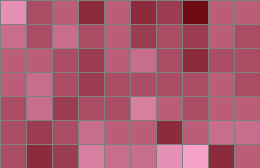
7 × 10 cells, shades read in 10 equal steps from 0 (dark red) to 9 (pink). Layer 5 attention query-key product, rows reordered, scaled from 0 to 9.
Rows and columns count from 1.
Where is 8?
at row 1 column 1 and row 7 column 7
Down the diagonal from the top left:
8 4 4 3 4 5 8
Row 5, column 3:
3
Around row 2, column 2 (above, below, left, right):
4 5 6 6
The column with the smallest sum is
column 8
